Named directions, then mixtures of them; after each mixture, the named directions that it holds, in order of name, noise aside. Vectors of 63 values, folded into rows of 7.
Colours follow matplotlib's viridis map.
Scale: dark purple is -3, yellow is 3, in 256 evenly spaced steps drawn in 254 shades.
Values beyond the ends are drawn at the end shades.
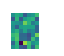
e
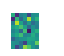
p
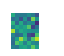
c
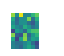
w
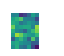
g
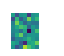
p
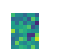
c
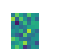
p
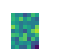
g, w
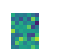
c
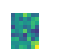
g, w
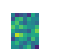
g, p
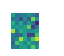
c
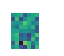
e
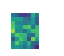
c, g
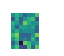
e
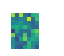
p, w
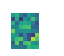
c, e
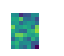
g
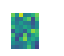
w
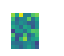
w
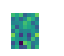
e, w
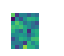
c, p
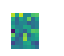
w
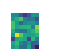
g
